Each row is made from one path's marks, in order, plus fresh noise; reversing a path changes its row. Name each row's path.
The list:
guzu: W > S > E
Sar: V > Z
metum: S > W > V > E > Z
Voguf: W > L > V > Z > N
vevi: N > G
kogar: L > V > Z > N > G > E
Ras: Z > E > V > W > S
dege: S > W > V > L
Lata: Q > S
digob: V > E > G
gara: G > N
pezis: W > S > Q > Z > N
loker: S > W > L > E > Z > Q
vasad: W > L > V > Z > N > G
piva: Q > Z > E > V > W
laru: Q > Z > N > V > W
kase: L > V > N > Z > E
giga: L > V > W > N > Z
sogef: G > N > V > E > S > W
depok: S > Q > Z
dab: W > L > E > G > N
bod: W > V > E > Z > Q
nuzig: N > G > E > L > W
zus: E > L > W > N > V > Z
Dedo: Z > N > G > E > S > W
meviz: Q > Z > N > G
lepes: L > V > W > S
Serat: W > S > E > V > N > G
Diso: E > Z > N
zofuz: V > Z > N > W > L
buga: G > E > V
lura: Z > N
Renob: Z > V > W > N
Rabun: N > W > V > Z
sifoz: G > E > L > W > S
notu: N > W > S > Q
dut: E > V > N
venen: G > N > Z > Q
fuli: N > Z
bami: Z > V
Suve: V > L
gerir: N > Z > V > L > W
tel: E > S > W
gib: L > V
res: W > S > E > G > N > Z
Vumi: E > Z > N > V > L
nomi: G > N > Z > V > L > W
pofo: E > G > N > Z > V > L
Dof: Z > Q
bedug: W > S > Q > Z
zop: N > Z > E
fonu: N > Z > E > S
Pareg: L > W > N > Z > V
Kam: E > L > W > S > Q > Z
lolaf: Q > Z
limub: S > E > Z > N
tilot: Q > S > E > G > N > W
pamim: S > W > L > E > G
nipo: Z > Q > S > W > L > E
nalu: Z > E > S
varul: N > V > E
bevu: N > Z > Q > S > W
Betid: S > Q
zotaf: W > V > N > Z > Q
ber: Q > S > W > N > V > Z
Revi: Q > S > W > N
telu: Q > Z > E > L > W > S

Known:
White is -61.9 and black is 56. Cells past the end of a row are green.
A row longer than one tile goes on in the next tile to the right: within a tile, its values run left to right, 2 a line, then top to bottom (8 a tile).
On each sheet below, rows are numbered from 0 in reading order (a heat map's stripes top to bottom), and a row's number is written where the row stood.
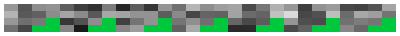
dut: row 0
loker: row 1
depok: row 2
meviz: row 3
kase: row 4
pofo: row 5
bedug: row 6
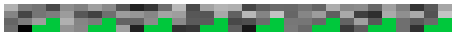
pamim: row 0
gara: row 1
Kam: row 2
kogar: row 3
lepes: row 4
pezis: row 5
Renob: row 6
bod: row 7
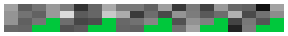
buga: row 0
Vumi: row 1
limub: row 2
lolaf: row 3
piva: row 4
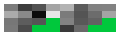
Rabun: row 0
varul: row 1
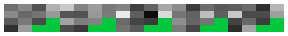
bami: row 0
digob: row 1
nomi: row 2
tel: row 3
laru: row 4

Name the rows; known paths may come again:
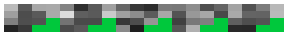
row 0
kogar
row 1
Vumi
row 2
loker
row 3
Lata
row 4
kase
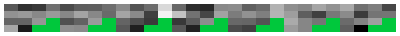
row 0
Kam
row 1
Betid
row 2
Pareg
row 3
metum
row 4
gib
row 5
gara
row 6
pamim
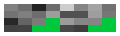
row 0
telu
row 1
digob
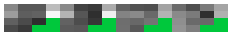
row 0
zofuz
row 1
gerir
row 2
Sar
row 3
fuli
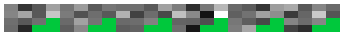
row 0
bod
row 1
Revi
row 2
limub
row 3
giga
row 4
bevu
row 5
guzu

